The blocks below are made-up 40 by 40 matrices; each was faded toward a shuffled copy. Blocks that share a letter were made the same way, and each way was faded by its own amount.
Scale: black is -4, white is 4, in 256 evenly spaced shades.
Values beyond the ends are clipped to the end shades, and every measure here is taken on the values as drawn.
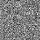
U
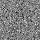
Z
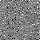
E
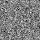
Z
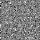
U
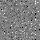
E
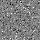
E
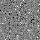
E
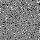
E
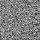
U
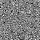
Z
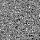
U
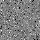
E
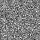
Z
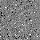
E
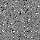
E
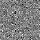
U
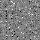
E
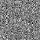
U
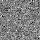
Z
